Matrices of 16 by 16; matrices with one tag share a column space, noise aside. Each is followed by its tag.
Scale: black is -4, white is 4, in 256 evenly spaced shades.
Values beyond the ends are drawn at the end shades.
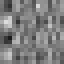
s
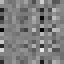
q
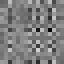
q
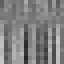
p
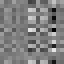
q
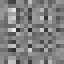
q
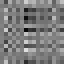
q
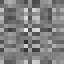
q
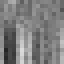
p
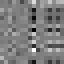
q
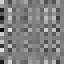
q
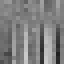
p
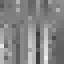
p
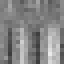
p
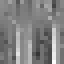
p
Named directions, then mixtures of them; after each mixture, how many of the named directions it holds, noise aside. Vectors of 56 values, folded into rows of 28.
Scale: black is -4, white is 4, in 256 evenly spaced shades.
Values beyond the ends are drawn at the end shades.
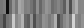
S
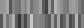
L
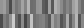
two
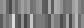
two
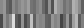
two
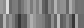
two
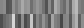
two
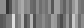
two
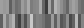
one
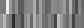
one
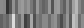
two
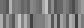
one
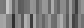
two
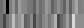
one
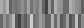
one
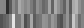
two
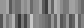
one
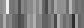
two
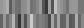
one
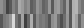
two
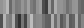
one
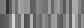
two
